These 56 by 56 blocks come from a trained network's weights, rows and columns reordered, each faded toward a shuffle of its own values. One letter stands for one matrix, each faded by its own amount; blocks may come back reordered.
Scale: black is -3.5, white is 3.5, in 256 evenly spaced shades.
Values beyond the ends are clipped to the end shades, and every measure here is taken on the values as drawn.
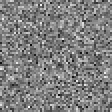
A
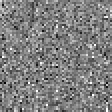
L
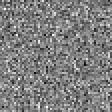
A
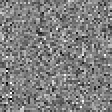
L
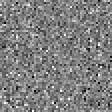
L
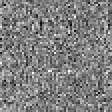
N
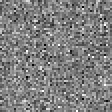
L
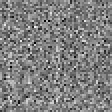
N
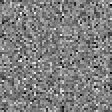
L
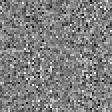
L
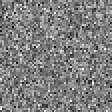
A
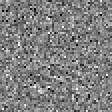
L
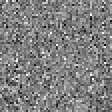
L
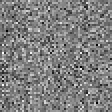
N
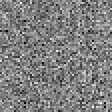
N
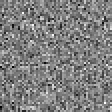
N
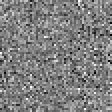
L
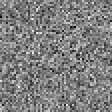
A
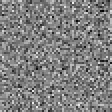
N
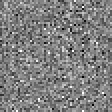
L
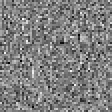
A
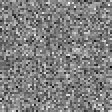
A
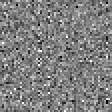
L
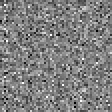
L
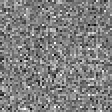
N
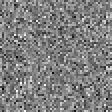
N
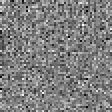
N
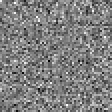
A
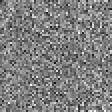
N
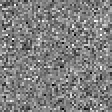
L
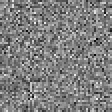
A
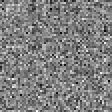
N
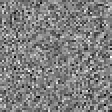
A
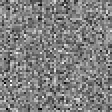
N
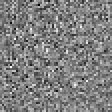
N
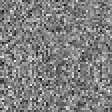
N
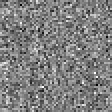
N
